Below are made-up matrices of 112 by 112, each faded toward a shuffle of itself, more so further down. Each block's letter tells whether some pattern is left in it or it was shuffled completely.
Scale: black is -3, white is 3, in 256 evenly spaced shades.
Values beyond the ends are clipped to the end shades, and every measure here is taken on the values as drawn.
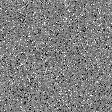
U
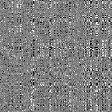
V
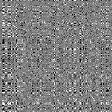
V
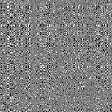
V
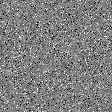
U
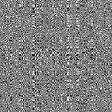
V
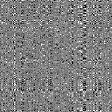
V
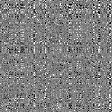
V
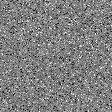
U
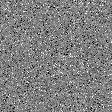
U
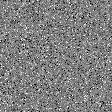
U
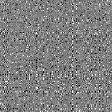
V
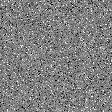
U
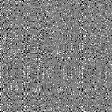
V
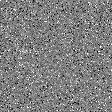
U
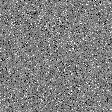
U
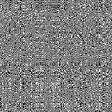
V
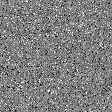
U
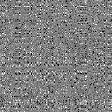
V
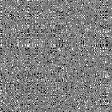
V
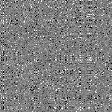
V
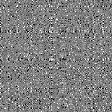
V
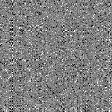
V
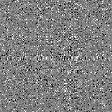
V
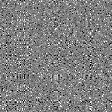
V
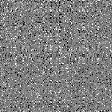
V
